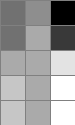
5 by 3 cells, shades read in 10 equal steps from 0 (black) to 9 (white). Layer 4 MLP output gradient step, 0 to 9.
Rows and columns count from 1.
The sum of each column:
28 29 28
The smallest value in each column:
4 5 0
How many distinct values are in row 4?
3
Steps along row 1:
up down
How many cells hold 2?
1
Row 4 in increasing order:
6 7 9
